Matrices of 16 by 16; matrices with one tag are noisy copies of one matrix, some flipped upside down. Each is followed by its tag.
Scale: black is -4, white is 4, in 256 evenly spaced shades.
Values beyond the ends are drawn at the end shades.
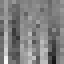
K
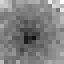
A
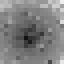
A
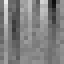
K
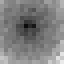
A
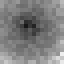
A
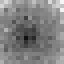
A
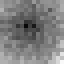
A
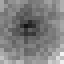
A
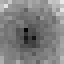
A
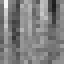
K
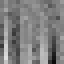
K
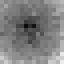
A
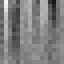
K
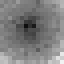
A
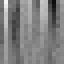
K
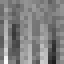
K
